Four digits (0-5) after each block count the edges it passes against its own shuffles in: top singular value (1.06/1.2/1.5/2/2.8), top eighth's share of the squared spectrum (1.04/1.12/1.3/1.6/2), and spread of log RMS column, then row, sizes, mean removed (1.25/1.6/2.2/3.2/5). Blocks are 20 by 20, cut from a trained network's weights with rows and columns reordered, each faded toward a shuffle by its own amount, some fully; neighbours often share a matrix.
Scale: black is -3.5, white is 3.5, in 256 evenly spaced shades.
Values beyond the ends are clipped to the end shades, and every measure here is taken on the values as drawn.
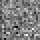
0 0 0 0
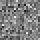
1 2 0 1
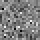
0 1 0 1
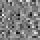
2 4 1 2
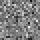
0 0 0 0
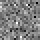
1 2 0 0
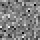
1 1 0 0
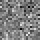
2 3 1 0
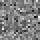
0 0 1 0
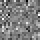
2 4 1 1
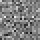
2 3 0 1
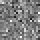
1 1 0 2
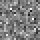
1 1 0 0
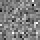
0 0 1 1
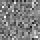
0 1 0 0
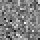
0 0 0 0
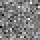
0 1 0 0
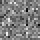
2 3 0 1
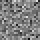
1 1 0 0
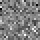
0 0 0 0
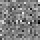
1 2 0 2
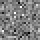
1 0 0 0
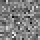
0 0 0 0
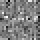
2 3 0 2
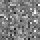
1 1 0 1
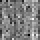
3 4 1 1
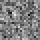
0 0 0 0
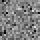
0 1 0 0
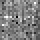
2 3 0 1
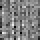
3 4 2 1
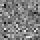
1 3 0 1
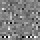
2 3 0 1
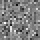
1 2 0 0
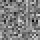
2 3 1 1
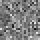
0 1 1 0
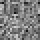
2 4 2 0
